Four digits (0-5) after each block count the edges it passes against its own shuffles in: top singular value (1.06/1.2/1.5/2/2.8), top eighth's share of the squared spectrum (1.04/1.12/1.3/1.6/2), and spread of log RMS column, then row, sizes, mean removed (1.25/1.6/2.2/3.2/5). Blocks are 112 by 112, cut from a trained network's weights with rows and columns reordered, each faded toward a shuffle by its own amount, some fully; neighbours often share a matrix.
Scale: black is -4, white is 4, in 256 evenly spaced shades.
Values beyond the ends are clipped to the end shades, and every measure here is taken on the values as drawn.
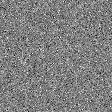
0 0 0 0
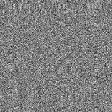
3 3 1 1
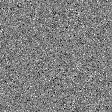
0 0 0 0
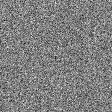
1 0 0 0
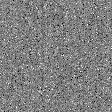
0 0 0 0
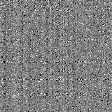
3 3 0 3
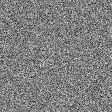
0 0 0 0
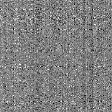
3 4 1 3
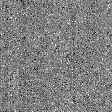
2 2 0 1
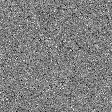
0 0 0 0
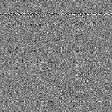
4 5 2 3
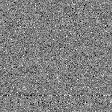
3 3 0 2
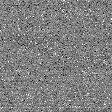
1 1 1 0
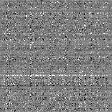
3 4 3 3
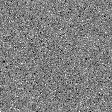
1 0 0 0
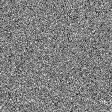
1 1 0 0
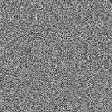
4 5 2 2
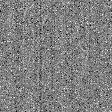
2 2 0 2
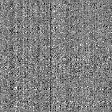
4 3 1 3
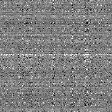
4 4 3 3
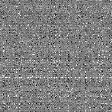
3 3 3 2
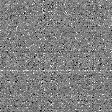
2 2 2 1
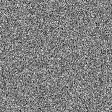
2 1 0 0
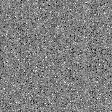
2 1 0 1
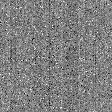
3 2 0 1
